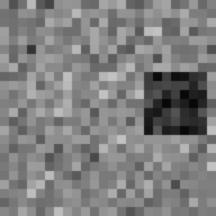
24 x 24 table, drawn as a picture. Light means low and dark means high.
Ninth with the highest average: middle right. Histogram: skewed, a long tail of high values. Stripes: none. Average level on the scale: 50%. Odd patch: higher, in the middle right.
